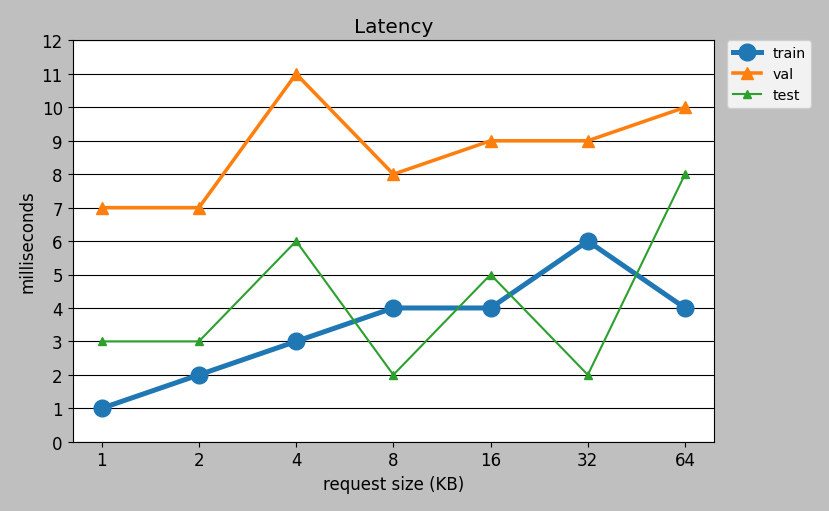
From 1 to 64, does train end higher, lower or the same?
higher
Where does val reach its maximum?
4
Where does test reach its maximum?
64
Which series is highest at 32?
val
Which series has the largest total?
val
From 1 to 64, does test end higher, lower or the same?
higher
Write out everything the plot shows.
Title: Latency
x-axis: request size (KB), ticks 1 2 4 8 16 32 64
y-axis: milliseconds, ticks 0 1 2 3 4 5 6 7 8 9 10 11 12
Legend: train, val, test
Values:
train: 1 2 3 4 4 6 4
val: 7 7 11 8 9 9 10
test: 3 3 6 2 5 2 8
